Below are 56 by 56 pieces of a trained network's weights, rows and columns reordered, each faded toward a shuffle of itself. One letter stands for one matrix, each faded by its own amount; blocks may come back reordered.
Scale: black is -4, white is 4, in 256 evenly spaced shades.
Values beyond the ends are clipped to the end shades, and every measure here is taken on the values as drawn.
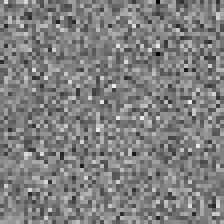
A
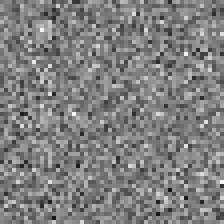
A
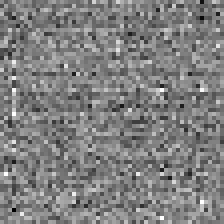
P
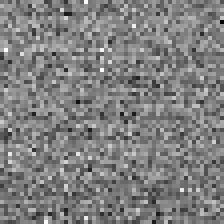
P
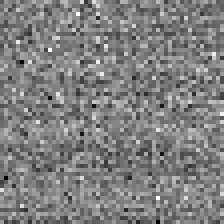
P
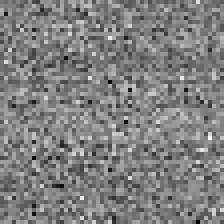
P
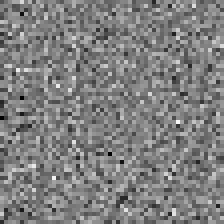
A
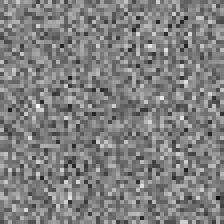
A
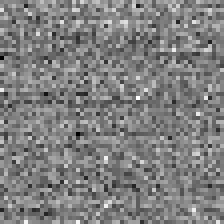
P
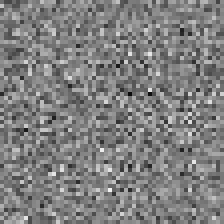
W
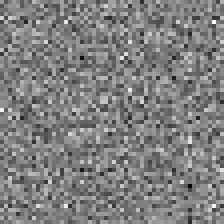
W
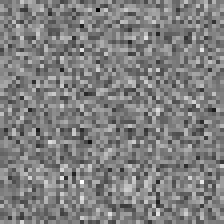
W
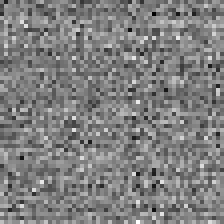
P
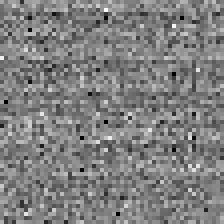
P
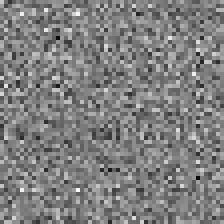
W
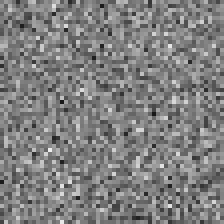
A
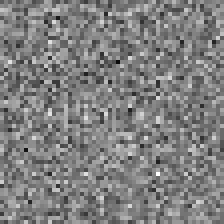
W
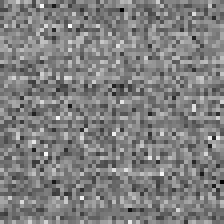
P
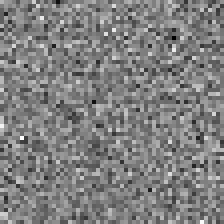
A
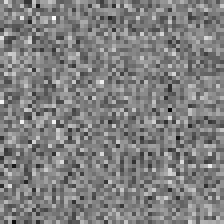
W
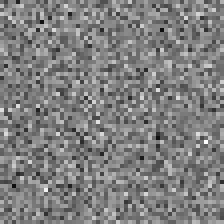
A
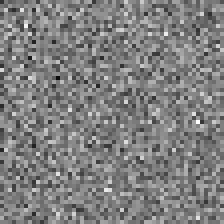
A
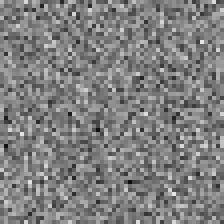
A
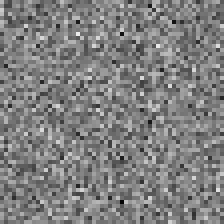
A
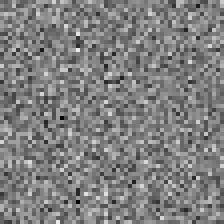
A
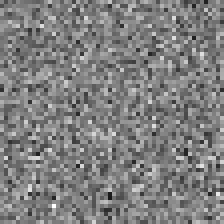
A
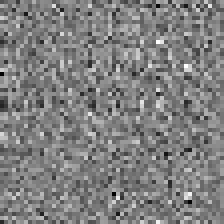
W
